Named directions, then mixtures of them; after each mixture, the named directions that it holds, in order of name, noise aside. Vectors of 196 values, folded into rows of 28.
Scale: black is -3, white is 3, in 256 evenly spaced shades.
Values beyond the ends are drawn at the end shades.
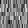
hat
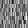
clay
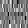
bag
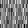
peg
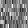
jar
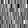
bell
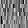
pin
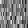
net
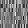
clay, peg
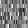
jar, pin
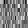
bell, clay, net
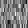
hat, net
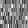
jar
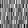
peg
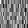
bell, net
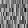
bell, clay, net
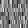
bag, hat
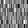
bell, peg, pin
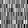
bag, bell, peg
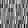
clay, peg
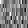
jar, net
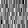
net, pin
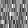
jar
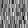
clay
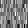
hat, net, peg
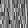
bag, clay, hat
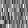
bag, jar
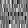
bag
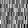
bag, peg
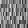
clay, net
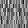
peg, pin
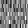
bag, peg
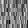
bag, hat, net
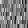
net
